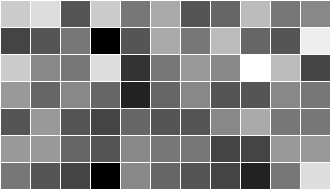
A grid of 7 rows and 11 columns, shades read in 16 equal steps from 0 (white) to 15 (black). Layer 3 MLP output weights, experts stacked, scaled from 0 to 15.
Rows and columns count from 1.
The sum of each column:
47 50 63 65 66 54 59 59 52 51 43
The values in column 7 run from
6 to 10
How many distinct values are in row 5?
7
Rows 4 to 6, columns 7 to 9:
7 10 10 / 10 7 5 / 8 11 11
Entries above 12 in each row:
0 1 0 1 0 0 2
